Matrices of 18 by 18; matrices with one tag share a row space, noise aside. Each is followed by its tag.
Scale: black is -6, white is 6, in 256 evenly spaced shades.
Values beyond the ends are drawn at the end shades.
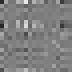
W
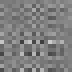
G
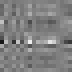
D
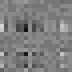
W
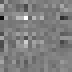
W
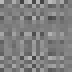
G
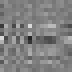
D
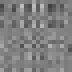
G
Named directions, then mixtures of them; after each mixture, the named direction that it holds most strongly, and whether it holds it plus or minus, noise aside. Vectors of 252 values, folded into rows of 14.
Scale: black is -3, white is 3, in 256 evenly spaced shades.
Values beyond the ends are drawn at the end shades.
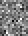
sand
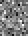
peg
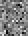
sand, minus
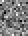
peg, minus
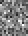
peg, plus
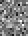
peg, plus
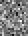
peg, plus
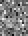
peg, plus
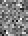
sand, plus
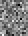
sand, minus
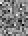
peg, minus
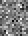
sand, plus
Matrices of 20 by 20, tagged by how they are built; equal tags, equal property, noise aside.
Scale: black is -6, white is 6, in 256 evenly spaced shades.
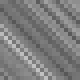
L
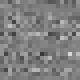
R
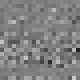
R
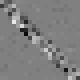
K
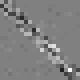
K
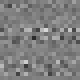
R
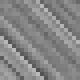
L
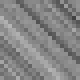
L
